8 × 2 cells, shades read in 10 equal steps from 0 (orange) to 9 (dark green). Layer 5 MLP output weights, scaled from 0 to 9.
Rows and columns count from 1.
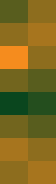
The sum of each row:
10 7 4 11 17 11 7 7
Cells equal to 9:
1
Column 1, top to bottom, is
6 4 0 5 9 5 3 4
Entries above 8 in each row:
0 0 0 0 1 0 0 0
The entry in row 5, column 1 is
9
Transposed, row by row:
6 4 0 5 9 5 3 4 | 4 3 4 6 8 6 4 3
